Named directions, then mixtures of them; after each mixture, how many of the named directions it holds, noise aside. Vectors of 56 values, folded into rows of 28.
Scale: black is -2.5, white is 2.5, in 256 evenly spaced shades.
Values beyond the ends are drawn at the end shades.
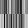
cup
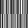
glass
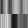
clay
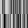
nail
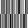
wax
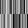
three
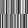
two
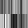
two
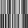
two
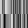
one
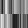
two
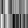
two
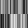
three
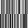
two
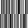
one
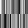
three
